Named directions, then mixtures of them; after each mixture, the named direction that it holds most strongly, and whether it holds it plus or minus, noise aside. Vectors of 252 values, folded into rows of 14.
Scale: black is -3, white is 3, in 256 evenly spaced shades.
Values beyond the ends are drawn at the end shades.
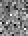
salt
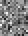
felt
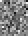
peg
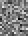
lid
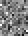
felt, plus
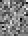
peg, minus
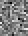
lid, plus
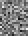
lid, plus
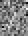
peg, minus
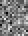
felt, minus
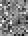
felt, plus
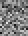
lid, minus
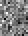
felt, plus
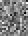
peg, plus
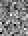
salt, plus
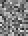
lid, minus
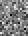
salt, minus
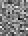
lid, plus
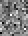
salt, plus
